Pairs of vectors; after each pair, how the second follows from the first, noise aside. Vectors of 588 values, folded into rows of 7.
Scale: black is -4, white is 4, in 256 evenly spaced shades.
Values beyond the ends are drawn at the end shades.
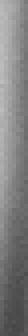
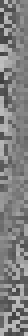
sign-scrambled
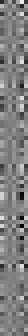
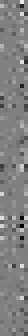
partly zeroed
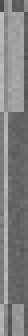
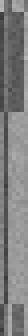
negated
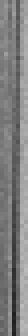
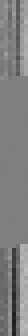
partly zeroed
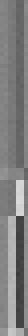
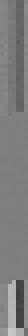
partly zeroed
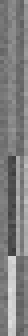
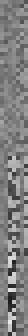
sign-scrambled
